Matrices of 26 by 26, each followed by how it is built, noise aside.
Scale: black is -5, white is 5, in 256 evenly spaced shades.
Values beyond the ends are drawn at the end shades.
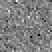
noise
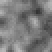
smooth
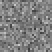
noise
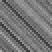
Toeplitz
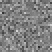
noise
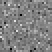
noise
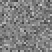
noise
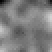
smooth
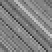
Toeplitz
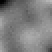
smooth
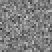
noise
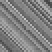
Toeplitz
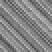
Toeplitz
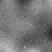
smooth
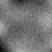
smooth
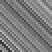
Toeplitz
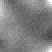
smooth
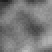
smooth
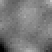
smooth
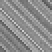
Toeplitz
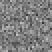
noise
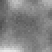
smooth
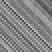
Toeplitz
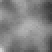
smooth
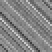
Toeplitz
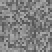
noise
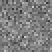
noise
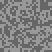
noise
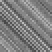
Toeplitz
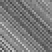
Toeplitz
